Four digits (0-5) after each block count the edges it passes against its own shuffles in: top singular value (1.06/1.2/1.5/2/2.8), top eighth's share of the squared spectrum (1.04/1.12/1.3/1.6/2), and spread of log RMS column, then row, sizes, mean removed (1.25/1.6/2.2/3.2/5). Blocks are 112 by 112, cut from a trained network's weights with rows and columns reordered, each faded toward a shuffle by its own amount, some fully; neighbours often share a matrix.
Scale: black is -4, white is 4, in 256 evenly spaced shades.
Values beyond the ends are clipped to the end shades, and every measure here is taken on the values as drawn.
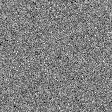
0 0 0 0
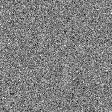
1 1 0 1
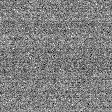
3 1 0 0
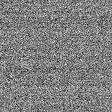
2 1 0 0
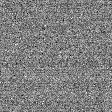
2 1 0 0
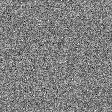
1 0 0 0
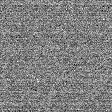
3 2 0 0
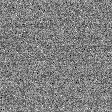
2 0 0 0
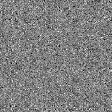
3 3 1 2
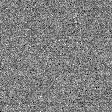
1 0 0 0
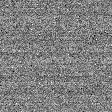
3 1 0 0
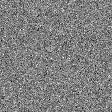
0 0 0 0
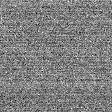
3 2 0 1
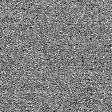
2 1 0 0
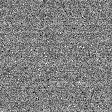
2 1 0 0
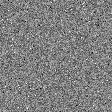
0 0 0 0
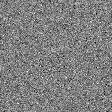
0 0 0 0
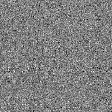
2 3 1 2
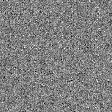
2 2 0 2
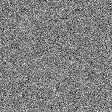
1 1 0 1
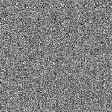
3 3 1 2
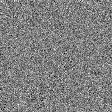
2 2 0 1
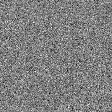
2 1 0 1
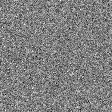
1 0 0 0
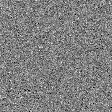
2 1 0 0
